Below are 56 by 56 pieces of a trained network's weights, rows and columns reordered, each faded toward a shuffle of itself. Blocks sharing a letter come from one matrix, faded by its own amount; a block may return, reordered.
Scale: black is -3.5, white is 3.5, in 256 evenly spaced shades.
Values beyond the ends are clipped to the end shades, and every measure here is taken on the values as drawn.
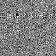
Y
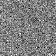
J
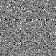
Y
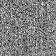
J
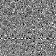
Y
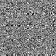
Y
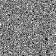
J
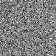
J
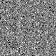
J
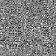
Y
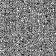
J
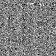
J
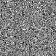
J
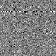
Y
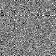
Y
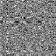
Y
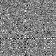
Y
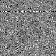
Y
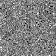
J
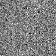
J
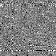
Y
